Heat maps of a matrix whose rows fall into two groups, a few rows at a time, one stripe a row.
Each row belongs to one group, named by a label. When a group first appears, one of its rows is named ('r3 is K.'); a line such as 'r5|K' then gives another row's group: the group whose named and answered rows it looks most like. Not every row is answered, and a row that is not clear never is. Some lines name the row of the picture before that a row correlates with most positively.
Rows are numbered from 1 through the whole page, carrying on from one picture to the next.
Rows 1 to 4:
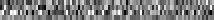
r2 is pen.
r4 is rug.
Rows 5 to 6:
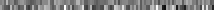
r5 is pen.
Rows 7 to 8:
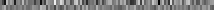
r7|pen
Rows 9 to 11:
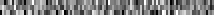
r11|rug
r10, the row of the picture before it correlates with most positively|8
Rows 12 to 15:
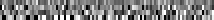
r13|rug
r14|rug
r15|pen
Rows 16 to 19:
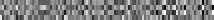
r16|rug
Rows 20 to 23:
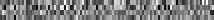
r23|pen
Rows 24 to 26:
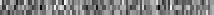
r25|pen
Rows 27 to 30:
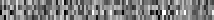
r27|rug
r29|rug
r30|pen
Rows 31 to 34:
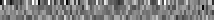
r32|rug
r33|rug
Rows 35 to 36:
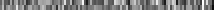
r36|rug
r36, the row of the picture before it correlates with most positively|33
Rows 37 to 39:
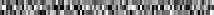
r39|pen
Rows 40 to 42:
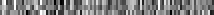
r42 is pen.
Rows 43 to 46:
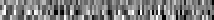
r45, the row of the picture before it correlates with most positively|41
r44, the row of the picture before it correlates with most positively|40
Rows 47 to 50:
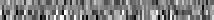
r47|rug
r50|pen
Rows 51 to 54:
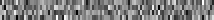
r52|pen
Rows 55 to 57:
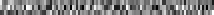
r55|rug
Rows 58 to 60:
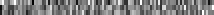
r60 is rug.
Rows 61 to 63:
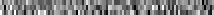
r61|rug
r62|pen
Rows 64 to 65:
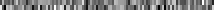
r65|pen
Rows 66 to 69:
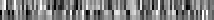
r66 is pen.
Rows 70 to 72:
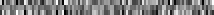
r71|rug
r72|rug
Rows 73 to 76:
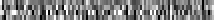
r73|rug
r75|pen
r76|pen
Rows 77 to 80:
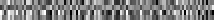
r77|rug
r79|rug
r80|rug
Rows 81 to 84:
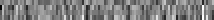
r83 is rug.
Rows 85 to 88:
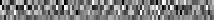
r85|rug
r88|pen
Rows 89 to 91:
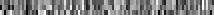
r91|pen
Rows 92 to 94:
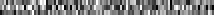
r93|rug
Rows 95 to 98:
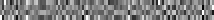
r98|rug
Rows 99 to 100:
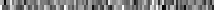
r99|pen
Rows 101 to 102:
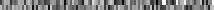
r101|rug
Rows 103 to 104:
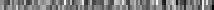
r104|rug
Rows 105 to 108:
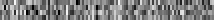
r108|pen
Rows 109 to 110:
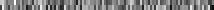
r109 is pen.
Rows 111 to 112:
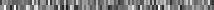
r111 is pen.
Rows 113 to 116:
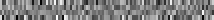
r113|pen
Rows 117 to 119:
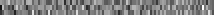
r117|rug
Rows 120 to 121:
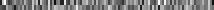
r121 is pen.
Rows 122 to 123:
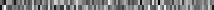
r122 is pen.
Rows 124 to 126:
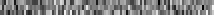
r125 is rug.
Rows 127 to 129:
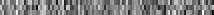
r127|rug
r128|pen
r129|rug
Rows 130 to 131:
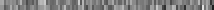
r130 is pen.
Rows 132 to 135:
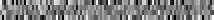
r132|pen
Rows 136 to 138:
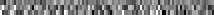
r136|pen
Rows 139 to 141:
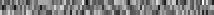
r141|rug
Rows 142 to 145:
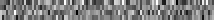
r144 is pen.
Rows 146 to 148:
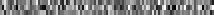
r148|pen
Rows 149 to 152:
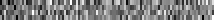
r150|pen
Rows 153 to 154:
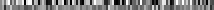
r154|pen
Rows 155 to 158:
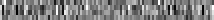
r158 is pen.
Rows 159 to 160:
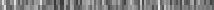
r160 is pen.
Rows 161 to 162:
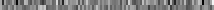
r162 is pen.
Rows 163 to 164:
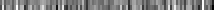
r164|rug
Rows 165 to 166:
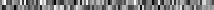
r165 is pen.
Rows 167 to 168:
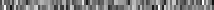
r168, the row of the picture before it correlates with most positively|165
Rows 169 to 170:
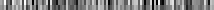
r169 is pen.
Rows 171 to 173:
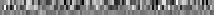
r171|rug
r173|pen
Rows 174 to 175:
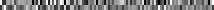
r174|pen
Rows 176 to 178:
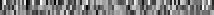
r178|pen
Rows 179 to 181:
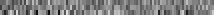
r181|pen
